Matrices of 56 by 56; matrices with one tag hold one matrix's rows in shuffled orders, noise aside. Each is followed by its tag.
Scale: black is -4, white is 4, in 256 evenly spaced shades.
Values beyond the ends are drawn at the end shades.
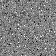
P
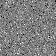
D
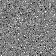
P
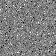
D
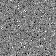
P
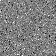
D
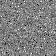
P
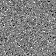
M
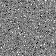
P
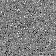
P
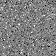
M
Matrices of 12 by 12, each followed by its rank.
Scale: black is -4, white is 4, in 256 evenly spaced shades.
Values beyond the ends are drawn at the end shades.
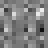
two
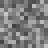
full rank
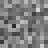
full rank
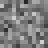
full rank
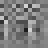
two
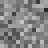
full rank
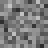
full rank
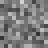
full rank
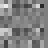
two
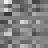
two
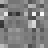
two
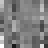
two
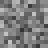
full rank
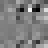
two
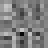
two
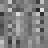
two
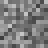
full rank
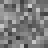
full rank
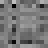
two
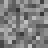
full rank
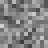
full rank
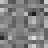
two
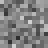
full rank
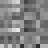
two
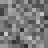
full rank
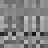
two
